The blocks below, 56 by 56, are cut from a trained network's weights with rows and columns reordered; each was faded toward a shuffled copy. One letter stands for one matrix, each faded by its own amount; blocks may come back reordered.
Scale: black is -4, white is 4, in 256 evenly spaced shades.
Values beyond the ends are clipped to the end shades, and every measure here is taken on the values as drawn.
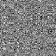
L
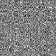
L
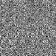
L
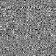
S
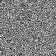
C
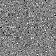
C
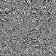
S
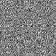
L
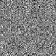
L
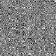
S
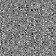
S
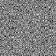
L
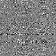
S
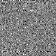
S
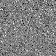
C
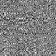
L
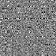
S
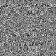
L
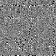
S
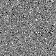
C
